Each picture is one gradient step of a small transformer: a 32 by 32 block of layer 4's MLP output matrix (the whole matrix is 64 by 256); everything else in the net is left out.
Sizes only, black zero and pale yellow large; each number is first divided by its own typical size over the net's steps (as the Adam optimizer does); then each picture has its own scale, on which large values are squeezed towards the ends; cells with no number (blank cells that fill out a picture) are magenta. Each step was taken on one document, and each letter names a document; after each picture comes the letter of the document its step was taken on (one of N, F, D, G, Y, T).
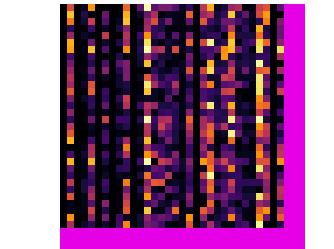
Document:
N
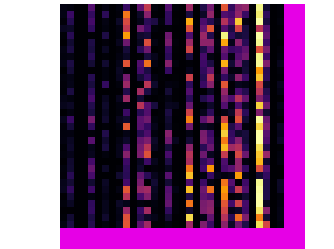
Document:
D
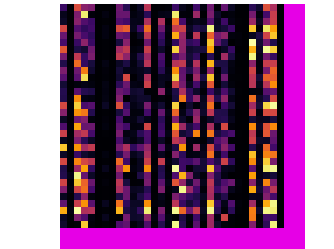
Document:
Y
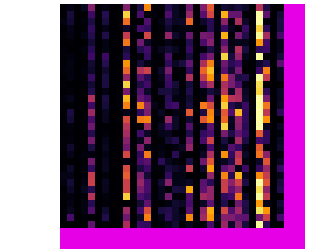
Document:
D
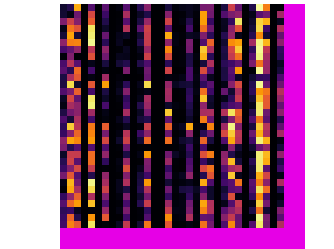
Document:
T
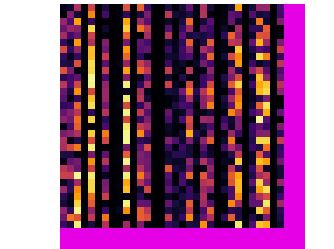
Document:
T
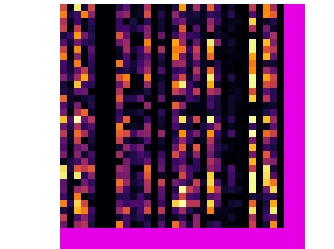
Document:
Y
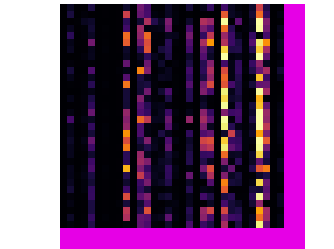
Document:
D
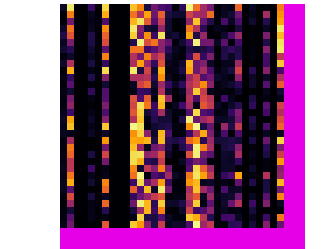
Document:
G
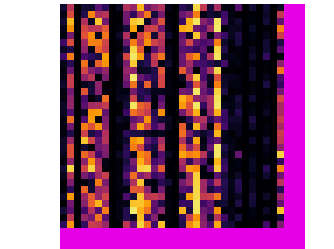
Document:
G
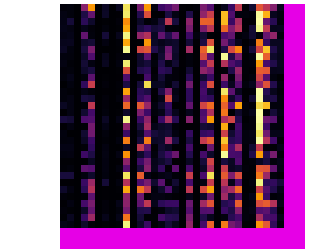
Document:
D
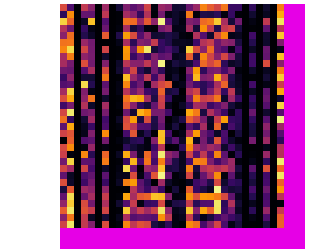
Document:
G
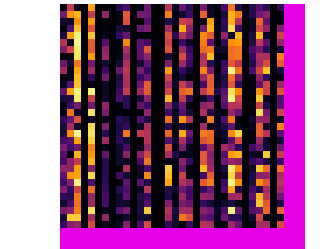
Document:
T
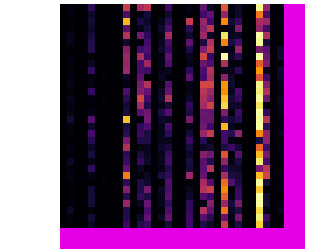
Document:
D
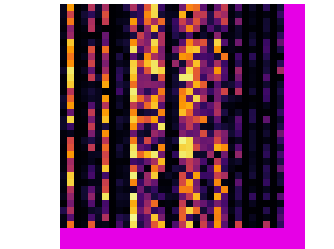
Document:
G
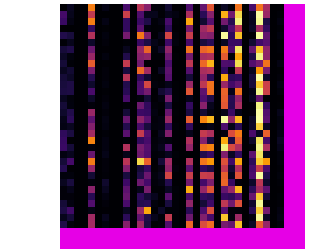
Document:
D
